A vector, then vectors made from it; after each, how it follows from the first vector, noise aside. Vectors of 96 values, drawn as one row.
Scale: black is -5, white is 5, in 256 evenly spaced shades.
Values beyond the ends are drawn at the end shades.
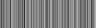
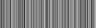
copied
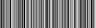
scaled up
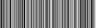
scaled up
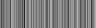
copied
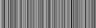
reversed
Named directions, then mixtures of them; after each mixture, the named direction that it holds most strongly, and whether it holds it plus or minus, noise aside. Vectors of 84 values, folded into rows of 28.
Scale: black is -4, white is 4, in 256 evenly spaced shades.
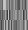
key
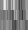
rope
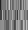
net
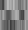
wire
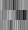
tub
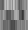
wire, plus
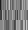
net, plus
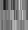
rope, minus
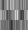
wire, plus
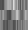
wire, plus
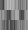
wire, plus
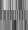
rope, plus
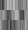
wire, plus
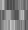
wire, minus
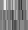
rope, plus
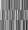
net, minus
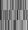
net, plus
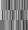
net, minus
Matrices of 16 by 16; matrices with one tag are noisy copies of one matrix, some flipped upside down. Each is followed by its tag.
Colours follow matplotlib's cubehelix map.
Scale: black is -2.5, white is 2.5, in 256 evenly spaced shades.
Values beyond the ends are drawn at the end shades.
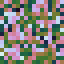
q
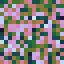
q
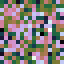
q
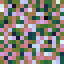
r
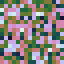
q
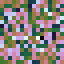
q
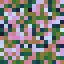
q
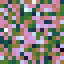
r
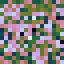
q
